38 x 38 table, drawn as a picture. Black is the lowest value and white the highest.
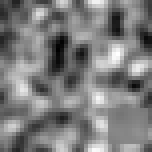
Odd rows or columns: none. Grain: blotchy. Calmest part: bottom right. Mirror symmetry: none. Lone odd cells: none. Odd patch: calmer, in the bottom right. Average level on the scale: 50%.
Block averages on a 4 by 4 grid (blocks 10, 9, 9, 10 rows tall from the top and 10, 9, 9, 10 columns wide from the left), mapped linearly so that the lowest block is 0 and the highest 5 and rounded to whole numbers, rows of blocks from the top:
2341
4045
4352
2354
